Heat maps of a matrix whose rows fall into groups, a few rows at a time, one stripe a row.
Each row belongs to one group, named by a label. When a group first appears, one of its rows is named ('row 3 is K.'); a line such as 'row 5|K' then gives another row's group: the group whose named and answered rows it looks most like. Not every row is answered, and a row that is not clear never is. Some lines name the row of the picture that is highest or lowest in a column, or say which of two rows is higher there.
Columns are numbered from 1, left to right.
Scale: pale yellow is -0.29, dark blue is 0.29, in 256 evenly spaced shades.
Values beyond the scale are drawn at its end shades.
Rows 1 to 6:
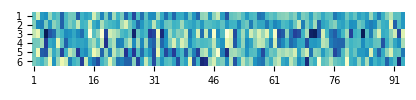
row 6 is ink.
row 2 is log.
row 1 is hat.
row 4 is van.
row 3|van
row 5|hat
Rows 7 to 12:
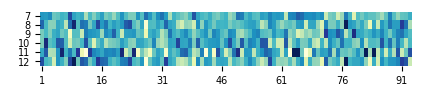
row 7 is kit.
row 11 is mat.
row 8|van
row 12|van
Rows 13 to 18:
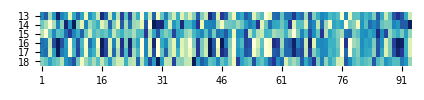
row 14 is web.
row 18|kit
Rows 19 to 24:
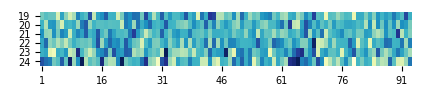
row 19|ink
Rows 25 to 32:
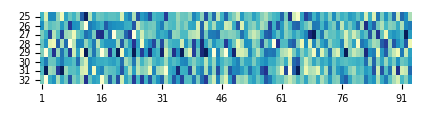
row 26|mat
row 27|ink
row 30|mat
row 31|mat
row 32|hat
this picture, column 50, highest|26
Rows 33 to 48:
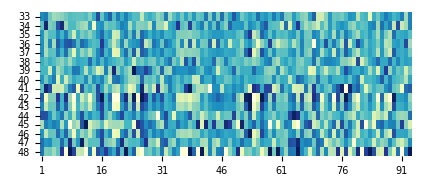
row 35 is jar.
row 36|van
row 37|jar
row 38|ink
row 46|jar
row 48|mat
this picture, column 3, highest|41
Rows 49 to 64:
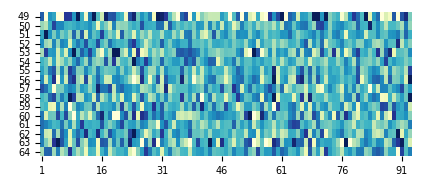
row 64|log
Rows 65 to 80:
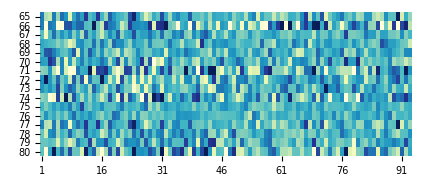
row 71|ink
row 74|web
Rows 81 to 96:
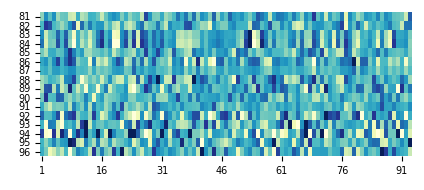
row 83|jar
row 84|jar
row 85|kit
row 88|kit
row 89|log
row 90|mat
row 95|web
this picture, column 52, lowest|94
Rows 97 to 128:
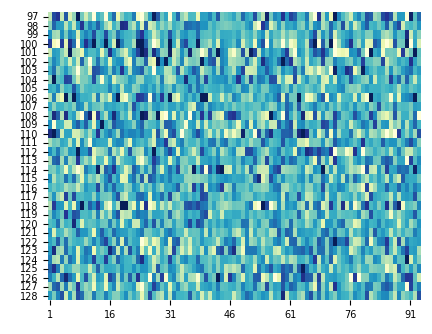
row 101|ink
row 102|kit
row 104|mat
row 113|log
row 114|ink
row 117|web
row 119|web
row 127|log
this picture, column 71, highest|100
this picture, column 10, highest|100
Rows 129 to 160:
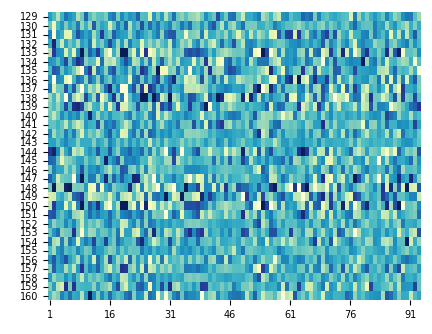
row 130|hat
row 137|jar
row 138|ink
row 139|web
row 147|van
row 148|mat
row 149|kit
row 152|jar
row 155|hat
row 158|jar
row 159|web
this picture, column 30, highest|149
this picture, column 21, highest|148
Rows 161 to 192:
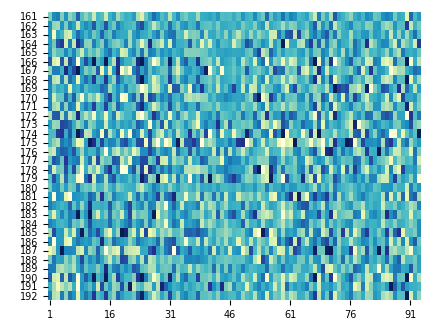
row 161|log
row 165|jar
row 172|log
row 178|jar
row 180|log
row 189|van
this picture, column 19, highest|185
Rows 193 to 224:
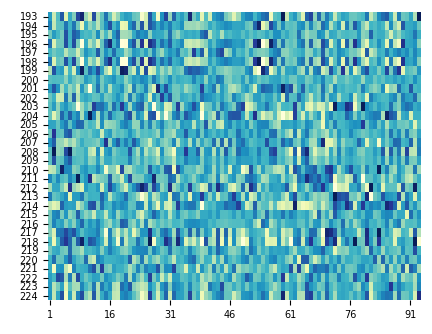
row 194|jar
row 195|web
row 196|jar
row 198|jar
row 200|ink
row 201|kit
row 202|web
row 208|mat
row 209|mat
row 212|ink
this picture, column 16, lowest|199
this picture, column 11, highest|204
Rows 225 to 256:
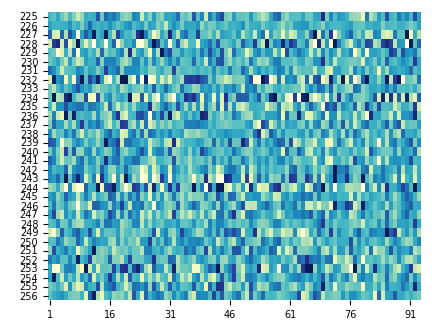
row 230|ink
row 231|van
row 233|kit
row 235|van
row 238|jar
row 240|web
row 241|van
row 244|ink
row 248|ink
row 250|hat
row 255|ink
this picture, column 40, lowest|244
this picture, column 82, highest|253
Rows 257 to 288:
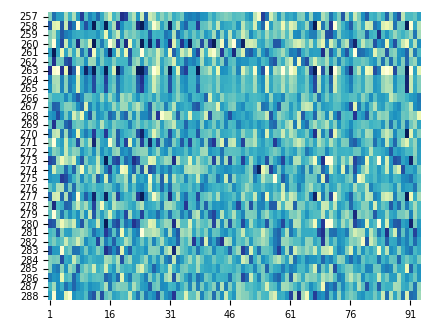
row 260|hat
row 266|web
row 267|hat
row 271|hat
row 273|van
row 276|web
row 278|mat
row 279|hat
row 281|ink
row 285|log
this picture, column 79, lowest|282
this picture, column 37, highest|282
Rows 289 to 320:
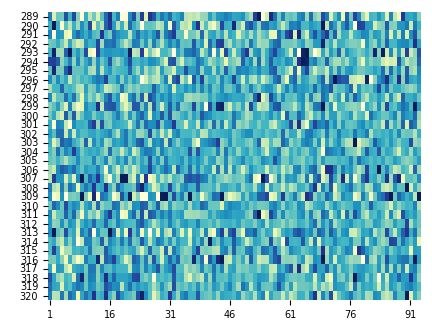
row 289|jar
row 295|mat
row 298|jar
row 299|ink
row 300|web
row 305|hat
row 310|web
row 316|ink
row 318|van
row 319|van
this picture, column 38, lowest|303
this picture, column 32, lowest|293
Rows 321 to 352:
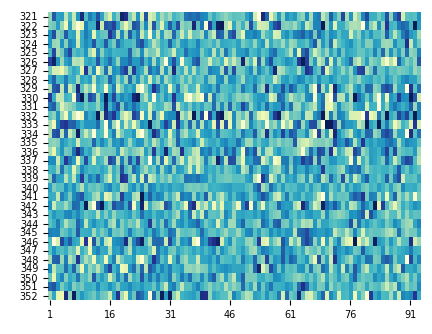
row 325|mat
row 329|log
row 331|van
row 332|ink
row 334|log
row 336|kit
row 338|van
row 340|jar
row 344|hat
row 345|kit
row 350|hat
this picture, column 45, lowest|326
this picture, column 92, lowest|341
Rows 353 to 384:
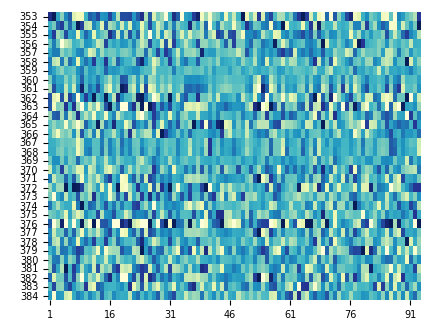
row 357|kit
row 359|van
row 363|jar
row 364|log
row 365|ink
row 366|web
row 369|log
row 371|jar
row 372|web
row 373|hat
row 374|van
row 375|ink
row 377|jar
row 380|log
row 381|web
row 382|jar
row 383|mat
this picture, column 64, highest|353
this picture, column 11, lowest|376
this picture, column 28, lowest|376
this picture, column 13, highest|365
